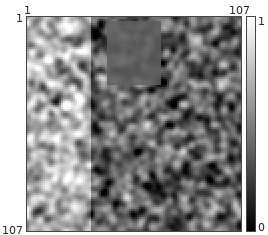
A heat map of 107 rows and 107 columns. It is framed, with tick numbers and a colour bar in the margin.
Seam: vertical, 30% of the way across, the left part higher. Odd patch: calmer, in the top middle. Grain: blotchy. Stripes: none. Calmest part: top middle.
